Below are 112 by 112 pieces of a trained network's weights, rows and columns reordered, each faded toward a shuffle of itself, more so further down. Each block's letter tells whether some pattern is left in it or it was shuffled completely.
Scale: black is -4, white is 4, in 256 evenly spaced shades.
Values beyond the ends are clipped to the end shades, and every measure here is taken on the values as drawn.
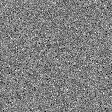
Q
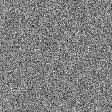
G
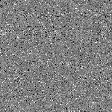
G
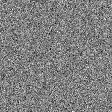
Q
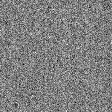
G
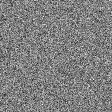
Q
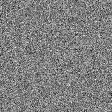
G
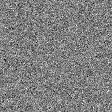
G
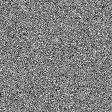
Q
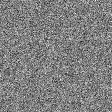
Q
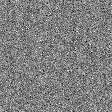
G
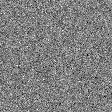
Q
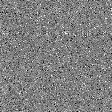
G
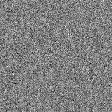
G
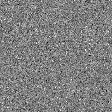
G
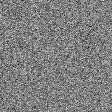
G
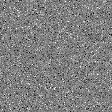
G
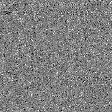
G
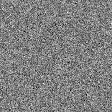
G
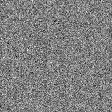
G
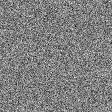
Q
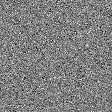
Q
